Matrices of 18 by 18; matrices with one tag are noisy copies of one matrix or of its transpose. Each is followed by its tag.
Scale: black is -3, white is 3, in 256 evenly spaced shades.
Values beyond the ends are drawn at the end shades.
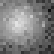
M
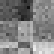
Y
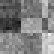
Y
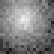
M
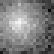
M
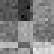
Y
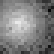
M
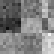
Y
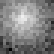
M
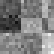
Y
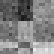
Y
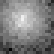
M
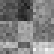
Y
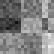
Y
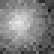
M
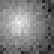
M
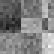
Y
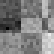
Y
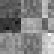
Y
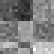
Y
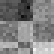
Y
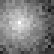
M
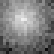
M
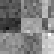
Y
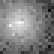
M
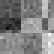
Y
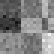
Y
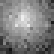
M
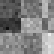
Y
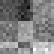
Y
